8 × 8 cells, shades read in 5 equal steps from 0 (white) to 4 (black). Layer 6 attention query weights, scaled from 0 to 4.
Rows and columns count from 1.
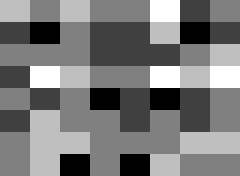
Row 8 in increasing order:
1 1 2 2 2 2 4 4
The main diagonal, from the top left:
1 4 2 2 3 2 1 2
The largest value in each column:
3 4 4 4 4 4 4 3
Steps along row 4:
down up up same down up down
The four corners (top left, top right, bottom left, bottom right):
1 2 2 2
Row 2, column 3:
2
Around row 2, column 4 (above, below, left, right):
2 3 2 3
